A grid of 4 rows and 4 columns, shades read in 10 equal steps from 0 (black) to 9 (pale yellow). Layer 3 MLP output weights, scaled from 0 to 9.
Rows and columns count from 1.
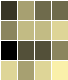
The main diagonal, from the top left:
2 7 3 9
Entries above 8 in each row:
0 0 0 1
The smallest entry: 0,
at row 3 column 1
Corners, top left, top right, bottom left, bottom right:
2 4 8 9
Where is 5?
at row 2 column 1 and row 3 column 4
